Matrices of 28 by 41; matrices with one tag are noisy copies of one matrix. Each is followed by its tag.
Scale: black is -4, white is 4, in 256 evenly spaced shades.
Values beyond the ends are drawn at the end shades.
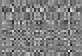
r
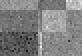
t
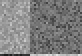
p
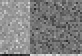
p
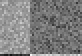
p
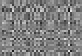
r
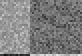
p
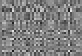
r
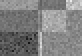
t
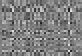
r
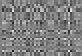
r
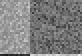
p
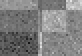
t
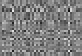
r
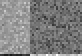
p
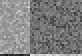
p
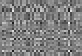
r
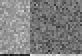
p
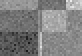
t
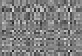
r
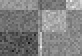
t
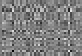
r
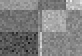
t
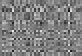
r
